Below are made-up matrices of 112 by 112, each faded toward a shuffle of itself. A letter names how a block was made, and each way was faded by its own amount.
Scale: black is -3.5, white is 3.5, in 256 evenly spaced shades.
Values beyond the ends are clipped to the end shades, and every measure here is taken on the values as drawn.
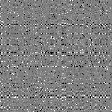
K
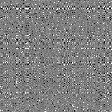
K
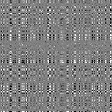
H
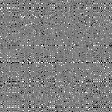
K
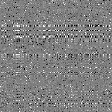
K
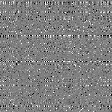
K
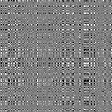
H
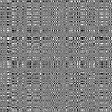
H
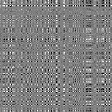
H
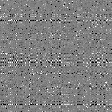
K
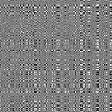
H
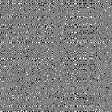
K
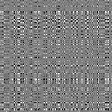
H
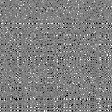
K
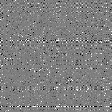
K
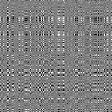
H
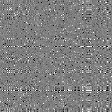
K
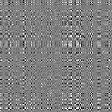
H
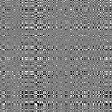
H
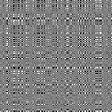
H
